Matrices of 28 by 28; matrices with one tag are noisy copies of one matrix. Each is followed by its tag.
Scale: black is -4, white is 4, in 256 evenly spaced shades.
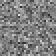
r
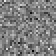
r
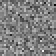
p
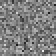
p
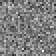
p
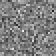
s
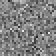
s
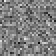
r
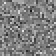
s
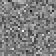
s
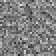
r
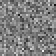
p
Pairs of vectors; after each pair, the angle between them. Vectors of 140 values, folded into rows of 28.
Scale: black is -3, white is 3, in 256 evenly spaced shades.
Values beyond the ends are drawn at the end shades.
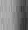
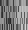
partly opposed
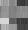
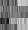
nearly opposite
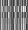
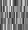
orthogonal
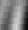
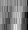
nearly parallel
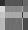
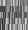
partly opposed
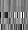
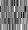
partly opposed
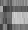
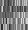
partly aligned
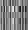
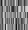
partly opposed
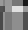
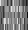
partly aligned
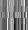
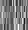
partly opposed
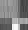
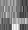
nearly parallel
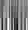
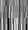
nearly opposite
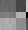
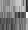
nearly opposite
